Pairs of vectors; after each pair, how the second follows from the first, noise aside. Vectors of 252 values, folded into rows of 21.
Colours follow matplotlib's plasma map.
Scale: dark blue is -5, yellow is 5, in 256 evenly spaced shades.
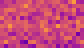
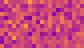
shuffled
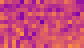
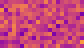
shuffled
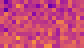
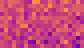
reversed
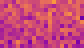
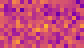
shuffled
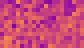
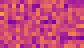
shuffled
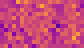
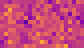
reversed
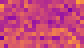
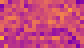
negated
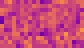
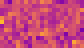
negated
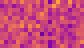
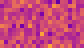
sign-scrambled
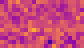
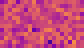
sign-scrambled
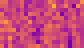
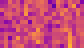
negated
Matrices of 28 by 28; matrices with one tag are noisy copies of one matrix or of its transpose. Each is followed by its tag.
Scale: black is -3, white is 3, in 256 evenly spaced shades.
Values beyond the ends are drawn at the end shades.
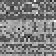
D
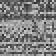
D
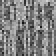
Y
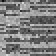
Y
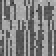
Y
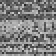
D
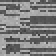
Y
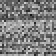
D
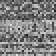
D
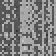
D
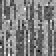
Y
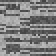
Y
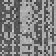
D
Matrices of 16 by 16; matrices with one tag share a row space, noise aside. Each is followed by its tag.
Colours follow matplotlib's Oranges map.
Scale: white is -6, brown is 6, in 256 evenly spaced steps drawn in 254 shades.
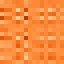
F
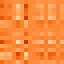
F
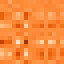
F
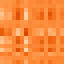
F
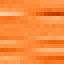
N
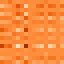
F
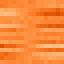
N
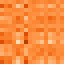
F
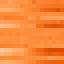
N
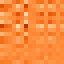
F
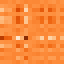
F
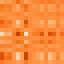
F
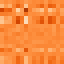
F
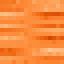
N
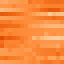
N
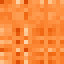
F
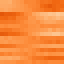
N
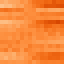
N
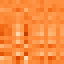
F
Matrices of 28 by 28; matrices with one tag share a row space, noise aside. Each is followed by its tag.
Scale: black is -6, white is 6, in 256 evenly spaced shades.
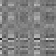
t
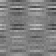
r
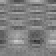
r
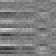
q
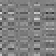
t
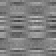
r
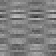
r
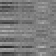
q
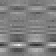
r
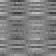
r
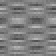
r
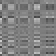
t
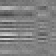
q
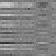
q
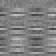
r
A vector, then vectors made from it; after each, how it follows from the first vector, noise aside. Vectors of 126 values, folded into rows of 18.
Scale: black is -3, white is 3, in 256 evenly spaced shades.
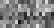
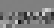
partly zeroed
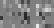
partly zeroed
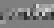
partly zeroed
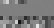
partly zeroed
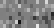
partly zeroed
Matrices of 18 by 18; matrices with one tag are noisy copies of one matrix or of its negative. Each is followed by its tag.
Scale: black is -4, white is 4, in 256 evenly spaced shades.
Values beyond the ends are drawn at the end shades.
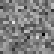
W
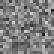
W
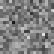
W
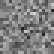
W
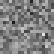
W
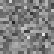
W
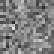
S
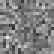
S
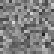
W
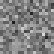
W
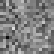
S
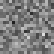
W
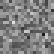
W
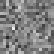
S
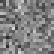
S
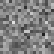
W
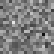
W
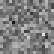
W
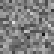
W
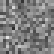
S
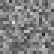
W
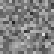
W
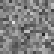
W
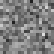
W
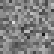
W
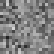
S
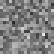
W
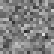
W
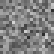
W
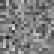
S
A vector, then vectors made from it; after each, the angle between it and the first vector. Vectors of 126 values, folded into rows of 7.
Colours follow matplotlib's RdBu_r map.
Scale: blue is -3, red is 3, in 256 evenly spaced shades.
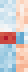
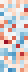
partly aligned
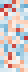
orthogonal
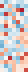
orthogonal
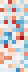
partly opposed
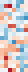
partly opposed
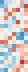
partly aligned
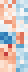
nearly opposite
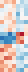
nearly opposite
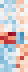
nearly parallel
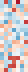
orthogonal
